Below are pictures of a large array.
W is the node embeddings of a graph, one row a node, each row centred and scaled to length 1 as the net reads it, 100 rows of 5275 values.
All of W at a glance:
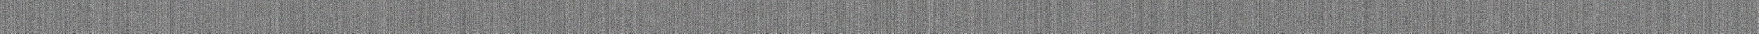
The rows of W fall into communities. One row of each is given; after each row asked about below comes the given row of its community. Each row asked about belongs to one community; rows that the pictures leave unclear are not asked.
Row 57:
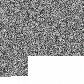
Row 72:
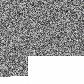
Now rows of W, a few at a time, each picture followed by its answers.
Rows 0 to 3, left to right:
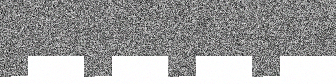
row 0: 57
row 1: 72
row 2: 72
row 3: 72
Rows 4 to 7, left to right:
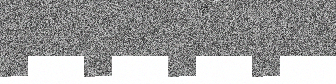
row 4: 72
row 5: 57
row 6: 72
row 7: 57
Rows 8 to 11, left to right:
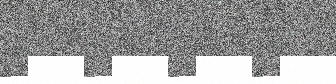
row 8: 72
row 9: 57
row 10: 72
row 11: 72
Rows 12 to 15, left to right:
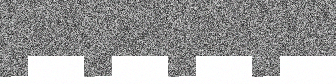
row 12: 57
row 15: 72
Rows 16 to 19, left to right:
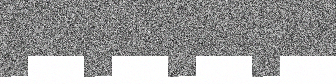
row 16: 72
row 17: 57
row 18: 72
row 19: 57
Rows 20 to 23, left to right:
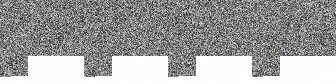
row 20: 57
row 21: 72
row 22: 72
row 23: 72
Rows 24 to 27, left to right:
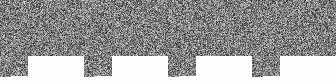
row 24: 72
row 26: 57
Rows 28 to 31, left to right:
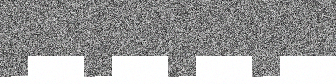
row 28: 57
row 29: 72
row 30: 72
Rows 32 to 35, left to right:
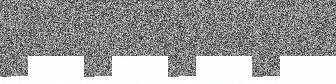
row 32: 57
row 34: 72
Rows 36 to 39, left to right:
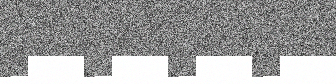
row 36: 72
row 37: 57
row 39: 57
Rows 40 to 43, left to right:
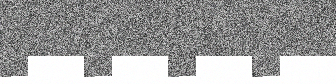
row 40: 72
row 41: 57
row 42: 57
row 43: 57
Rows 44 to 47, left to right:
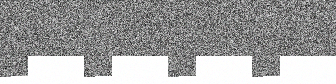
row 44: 57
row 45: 57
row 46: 72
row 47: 57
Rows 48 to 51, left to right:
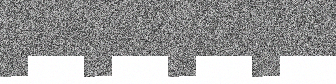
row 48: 57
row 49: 57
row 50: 72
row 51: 57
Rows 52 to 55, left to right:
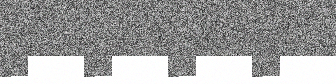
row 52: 72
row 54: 57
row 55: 72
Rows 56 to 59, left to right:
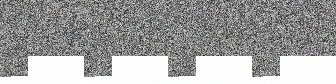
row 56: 72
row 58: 72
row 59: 57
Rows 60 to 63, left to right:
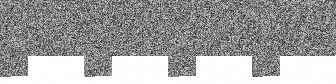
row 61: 72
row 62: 72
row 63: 57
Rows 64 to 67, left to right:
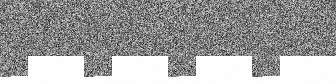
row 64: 72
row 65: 72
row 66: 72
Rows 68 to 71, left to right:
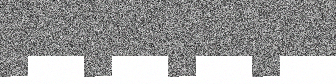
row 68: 72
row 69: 57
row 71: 57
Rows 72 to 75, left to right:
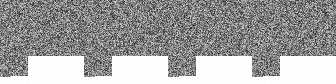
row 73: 57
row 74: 72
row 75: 72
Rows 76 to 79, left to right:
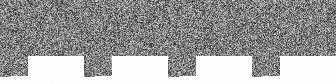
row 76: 72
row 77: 57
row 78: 57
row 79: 72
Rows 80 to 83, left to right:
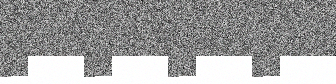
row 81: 57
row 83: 72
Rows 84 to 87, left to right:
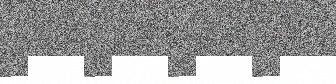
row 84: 57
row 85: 57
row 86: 57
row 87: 72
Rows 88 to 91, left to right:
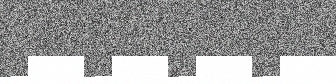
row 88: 57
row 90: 72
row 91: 72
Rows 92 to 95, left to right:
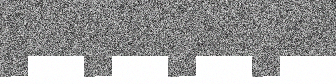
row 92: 72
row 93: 72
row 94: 72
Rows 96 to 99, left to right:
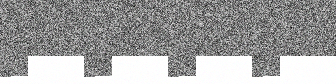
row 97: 57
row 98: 72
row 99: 72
